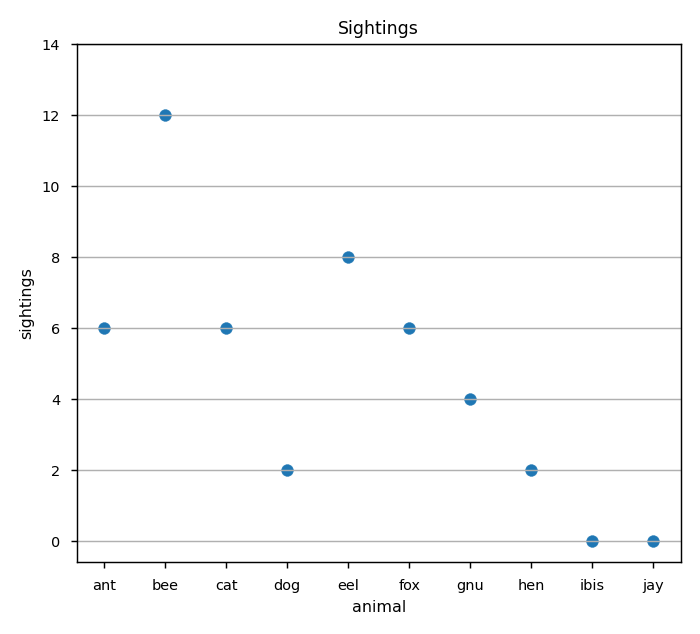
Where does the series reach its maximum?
bee
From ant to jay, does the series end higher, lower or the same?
lower
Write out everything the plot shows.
Title: Sightings
x-axis: animal, ticks ant bee cat dog eel fox gnu hen ibis jay
y-axis: sightings, ticks 0 2 4 6 8 10 12 14
Values:
6 12 6 2 8 6 4 2 0 0
